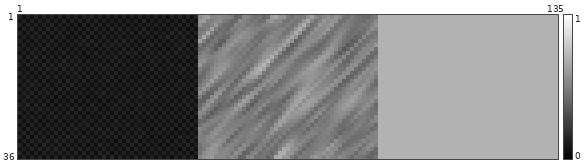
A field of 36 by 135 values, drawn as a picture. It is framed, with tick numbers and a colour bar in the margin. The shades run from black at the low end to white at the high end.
The table splits into one row of 3 panels. Panel 1,1: very low, checkered, faint in contrast. Panel 1,2: middling, slanting up to the right. Panel 1,3: high, flat.
